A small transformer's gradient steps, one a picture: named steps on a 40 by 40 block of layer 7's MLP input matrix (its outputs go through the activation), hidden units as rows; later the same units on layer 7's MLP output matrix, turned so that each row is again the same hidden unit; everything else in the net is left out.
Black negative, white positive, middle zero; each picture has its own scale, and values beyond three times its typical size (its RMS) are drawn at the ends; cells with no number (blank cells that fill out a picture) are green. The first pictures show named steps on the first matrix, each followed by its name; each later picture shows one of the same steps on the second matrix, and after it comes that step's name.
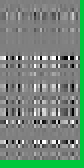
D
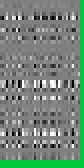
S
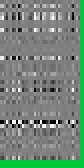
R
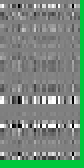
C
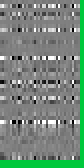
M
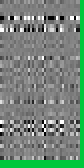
R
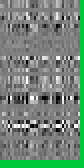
M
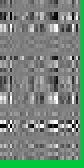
C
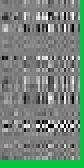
C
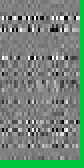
S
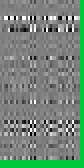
R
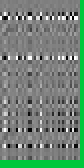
D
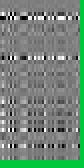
D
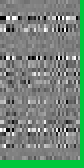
S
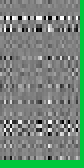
R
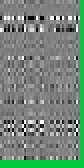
R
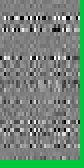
S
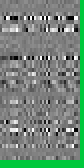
S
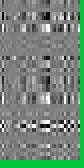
C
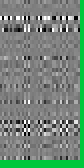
R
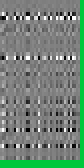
D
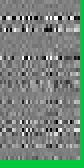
S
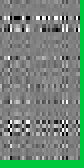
R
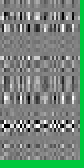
C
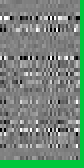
S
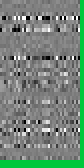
S
